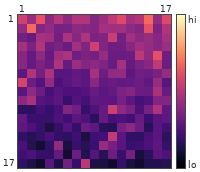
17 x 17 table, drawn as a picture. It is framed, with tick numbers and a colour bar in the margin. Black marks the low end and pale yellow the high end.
No regular stripes run through it. There is an overall slope up to the top. On average the colour sits 30% of the way up the scale.
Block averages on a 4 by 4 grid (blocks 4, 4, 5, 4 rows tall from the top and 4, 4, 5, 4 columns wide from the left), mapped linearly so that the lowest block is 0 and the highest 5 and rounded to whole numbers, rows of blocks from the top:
5 4 4 5
3 3 3 4
1 1 2 2
0 1 1 0
